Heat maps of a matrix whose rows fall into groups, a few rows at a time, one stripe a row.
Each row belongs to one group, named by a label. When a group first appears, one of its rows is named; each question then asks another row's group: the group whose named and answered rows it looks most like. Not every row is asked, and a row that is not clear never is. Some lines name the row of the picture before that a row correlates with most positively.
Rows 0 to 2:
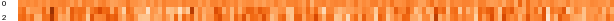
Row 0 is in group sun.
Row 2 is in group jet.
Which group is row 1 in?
jet
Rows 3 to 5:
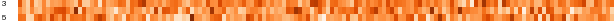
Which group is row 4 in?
sun
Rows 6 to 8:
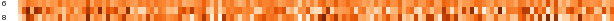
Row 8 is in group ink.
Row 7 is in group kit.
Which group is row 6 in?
ink
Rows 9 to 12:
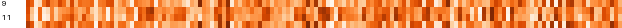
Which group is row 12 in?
jet
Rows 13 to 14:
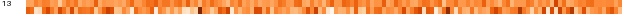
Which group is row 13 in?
ink
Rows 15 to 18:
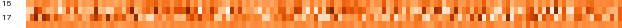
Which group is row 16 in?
ink
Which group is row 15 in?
ink
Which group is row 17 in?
kit
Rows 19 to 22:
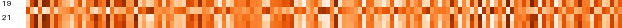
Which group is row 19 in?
kit
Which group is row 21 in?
kit
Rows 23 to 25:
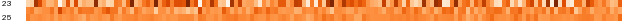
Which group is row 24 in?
jet
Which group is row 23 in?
ink
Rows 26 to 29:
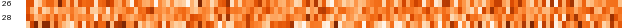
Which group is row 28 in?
jet
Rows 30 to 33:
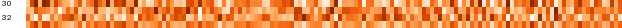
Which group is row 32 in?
sun
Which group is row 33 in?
kit
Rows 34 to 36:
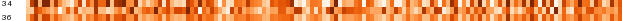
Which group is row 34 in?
kit
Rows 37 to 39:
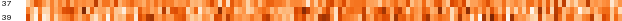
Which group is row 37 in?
ink
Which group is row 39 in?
sun
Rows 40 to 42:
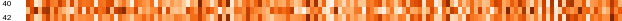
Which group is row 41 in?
kit
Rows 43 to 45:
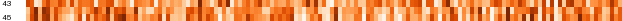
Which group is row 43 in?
jet
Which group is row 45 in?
kit
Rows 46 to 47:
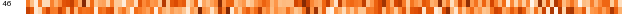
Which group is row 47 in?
jet
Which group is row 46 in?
sun
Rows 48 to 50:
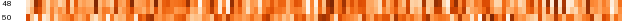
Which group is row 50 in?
sun
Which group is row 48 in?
ink
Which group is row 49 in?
ink
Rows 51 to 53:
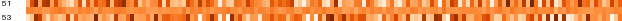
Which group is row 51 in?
kit
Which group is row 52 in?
jet
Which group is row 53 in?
ink
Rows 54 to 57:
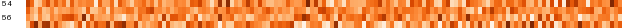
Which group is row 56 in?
sun
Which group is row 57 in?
kit
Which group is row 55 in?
sun
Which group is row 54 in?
jet
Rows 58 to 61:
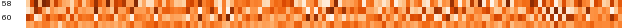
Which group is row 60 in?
jet
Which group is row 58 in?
kit
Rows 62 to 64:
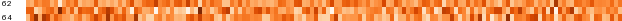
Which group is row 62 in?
ink
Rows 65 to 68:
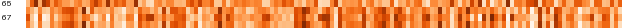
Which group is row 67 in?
sun
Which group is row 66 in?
sun
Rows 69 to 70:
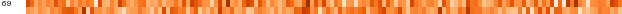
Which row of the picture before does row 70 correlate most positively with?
66
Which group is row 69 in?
jet
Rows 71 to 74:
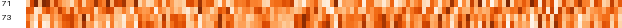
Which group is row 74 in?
sun
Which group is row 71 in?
kit
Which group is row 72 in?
jet
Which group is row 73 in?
sun
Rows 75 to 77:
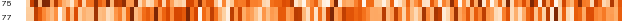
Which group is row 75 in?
kit
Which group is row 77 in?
ink
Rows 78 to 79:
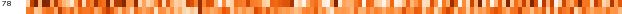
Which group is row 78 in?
kit
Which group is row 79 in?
jet
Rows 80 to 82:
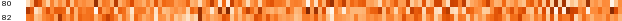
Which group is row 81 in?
jet
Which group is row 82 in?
jet
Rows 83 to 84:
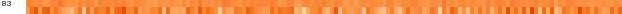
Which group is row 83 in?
jet
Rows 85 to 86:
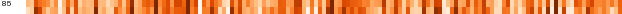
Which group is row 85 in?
ink
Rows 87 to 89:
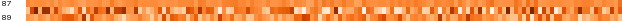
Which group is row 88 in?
kit
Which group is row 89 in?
sun
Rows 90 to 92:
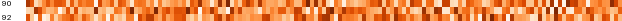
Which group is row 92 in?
sun
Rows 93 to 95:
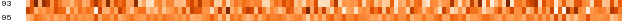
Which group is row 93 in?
kit
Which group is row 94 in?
jet
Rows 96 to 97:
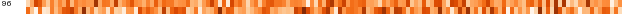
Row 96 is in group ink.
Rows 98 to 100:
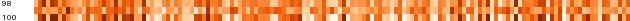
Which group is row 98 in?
kit
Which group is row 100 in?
kit
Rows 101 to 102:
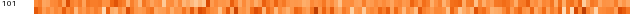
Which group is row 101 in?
jet
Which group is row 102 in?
jet
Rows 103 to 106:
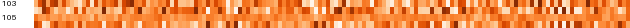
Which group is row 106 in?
jet
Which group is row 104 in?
ink
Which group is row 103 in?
kit
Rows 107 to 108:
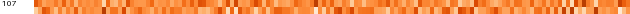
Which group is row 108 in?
ink
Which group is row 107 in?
jet
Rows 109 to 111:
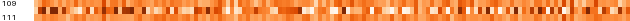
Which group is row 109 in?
ink
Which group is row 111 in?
ink
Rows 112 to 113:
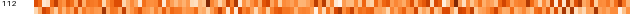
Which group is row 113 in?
ink
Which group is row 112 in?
jet
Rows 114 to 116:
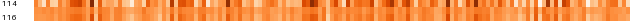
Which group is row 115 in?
sun
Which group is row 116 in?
sun
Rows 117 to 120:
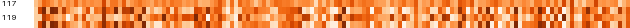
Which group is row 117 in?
ink
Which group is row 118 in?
kit
